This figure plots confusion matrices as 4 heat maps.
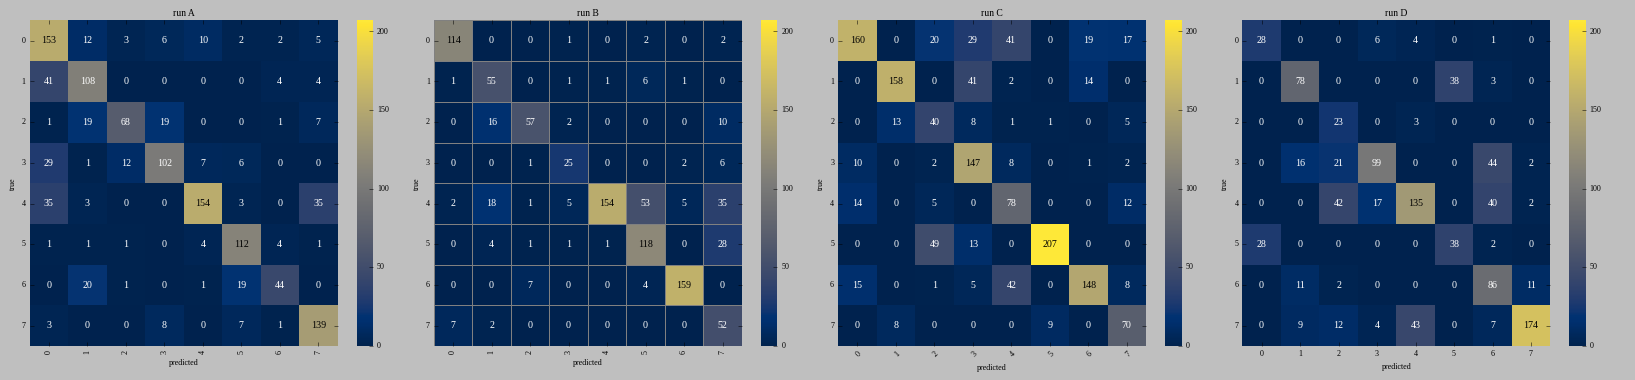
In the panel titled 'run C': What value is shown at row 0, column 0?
160
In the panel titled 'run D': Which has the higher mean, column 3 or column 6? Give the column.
6
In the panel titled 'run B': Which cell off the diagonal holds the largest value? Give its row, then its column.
4, 5
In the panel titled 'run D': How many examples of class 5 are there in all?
68
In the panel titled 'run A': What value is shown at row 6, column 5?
19
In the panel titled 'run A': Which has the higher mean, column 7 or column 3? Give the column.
7
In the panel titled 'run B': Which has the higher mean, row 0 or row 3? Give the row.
0
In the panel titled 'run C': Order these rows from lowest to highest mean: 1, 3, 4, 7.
7, 4, 3, 1
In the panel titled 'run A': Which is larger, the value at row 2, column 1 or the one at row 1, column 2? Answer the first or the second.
the first
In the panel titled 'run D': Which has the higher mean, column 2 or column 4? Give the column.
4
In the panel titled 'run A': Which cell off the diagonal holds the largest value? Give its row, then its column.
1, 0
